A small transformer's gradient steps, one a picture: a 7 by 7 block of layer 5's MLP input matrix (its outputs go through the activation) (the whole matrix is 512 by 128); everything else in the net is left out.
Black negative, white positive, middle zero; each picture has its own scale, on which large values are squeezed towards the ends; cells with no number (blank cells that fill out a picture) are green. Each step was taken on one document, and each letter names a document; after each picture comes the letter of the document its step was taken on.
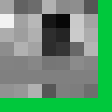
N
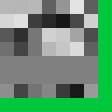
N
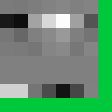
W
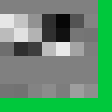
N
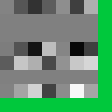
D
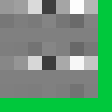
D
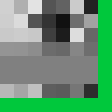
N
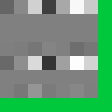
D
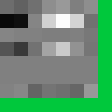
W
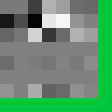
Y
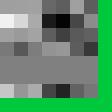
N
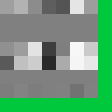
D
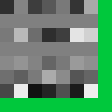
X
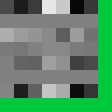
X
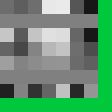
X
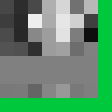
W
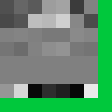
X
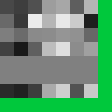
W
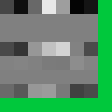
X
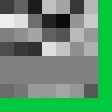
N
